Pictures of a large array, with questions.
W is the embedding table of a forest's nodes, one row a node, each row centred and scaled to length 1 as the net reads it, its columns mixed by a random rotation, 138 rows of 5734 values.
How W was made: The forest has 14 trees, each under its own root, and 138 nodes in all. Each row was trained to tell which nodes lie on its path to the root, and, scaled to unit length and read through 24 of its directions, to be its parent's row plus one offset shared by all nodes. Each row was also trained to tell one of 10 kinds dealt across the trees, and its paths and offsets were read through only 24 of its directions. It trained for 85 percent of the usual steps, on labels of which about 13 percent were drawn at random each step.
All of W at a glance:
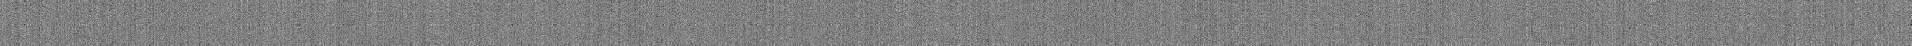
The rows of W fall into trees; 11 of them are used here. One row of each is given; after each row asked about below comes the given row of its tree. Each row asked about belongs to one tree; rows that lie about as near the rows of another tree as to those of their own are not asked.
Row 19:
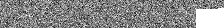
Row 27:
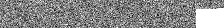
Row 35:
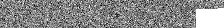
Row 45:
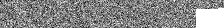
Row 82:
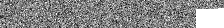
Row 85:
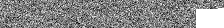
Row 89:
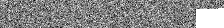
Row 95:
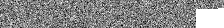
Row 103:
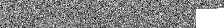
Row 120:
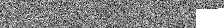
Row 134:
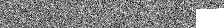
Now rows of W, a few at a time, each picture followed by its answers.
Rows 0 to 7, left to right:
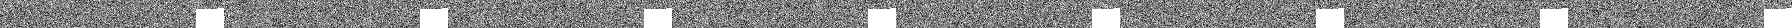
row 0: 134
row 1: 27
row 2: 95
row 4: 82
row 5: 27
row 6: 82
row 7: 95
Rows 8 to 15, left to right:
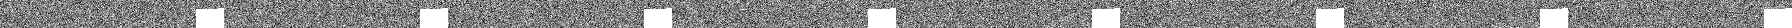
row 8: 134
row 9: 27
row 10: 89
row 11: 45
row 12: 120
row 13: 103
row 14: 45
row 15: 82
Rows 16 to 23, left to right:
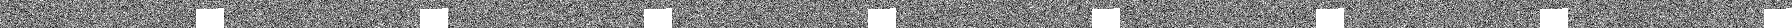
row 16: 27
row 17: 134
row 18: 103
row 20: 103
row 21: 45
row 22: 35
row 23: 134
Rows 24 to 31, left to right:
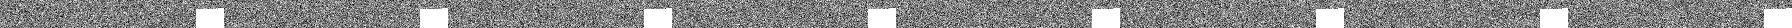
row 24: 27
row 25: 82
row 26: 95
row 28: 134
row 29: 95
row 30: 103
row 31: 85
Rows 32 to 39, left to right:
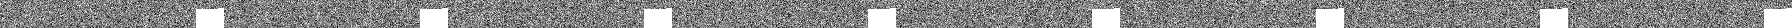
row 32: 82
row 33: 27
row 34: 95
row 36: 85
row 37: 45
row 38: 120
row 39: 82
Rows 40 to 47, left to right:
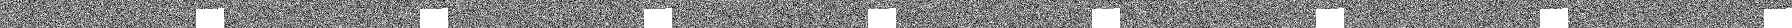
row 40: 89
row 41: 85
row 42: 134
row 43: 103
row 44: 82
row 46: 35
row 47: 45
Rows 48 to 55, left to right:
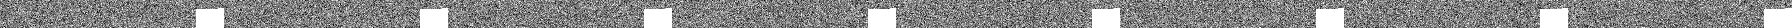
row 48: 45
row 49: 103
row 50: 103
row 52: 134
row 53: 27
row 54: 35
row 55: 103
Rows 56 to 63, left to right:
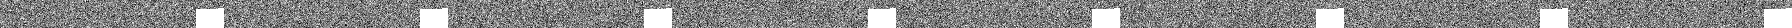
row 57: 95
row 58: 27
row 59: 45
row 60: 45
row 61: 82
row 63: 35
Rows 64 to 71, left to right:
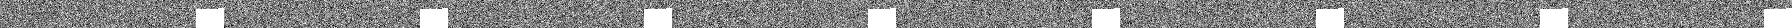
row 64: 19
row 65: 95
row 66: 89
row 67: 95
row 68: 134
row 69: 89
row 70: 134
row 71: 35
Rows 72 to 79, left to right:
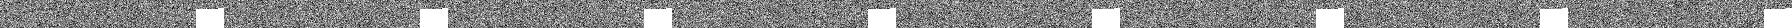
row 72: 95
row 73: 95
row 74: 95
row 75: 120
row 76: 19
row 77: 95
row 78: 19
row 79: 120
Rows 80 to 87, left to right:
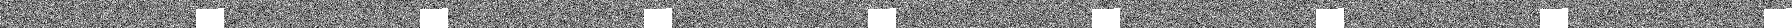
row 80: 27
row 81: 85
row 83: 85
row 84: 134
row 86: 134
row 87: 103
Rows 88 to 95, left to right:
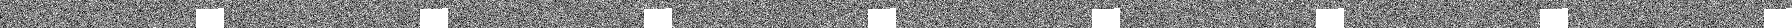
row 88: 85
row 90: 85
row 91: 120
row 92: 45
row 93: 85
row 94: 35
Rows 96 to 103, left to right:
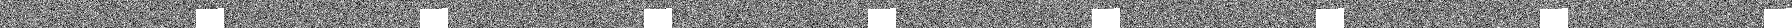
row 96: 35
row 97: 82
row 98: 95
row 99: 95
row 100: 45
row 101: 120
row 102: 85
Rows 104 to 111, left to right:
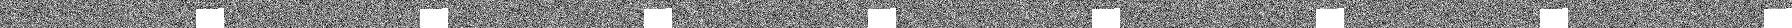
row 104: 120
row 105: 134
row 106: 85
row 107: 45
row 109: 82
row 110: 45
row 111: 35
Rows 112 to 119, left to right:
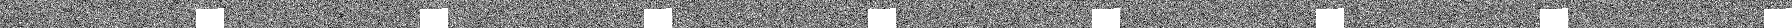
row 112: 85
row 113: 35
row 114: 103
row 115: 27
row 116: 82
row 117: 19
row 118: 45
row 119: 27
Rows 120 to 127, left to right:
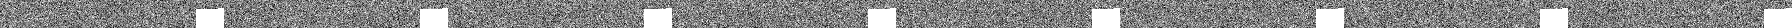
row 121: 19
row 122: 45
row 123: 103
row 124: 45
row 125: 27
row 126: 95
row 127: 103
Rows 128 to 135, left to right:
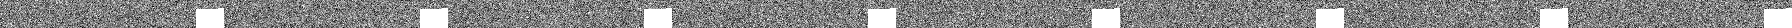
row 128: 103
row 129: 82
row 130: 85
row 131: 134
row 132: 19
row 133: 82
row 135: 82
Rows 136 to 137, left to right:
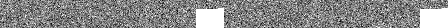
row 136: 134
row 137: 134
